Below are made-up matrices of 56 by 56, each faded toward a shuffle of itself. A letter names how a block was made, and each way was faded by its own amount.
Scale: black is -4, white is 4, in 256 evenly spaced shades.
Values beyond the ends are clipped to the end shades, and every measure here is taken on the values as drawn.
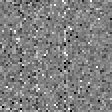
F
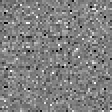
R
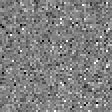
R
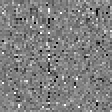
F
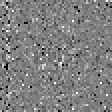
F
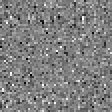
F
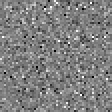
R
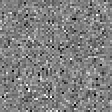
R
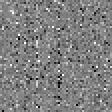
F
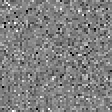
R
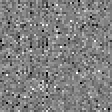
F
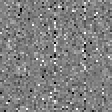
F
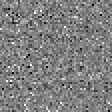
R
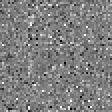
R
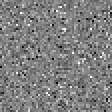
R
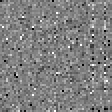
F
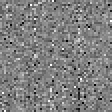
F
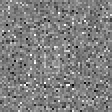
R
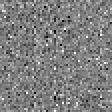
F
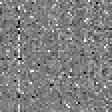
F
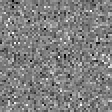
F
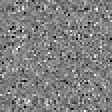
R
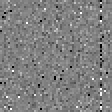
F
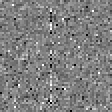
F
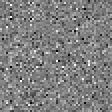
R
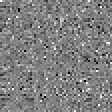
R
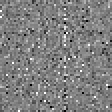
F
